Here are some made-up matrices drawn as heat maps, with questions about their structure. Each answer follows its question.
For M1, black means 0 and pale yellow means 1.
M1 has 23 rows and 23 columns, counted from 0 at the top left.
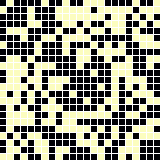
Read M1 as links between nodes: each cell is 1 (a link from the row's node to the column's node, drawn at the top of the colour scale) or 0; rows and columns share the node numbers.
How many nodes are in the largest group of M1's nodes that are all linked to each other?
5
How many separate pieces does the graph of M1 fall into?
1
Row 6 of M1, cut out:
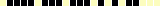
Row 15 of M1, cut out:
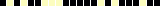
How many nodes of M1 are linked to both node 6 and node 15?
1
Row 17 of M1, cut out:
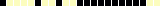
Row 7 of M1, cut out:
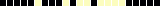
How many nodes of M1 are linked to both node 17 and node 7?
1
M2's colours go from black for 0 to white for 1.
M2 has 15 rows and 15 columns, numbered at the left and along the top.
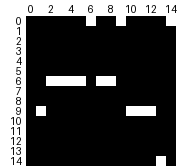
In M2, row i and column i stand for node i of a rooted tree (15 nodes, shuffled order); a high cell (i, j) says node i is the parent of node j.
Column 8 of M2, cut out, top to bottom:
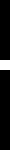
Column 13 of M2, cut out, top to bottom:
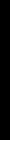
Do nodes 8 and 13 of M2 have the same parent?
no
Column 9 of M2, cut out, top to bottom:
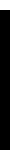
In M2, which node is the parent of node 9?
0
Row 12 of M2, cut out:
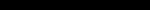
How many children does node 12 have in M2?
0
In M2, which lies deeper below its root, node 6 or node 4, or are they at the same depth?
node 4
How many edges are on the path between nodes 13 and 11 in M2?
4
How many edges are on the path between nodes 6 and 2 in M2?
1
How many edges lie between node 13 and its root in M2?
2
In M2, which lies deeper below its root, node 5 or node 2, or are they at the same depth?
the same depth
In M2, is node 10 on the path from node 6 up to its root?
no
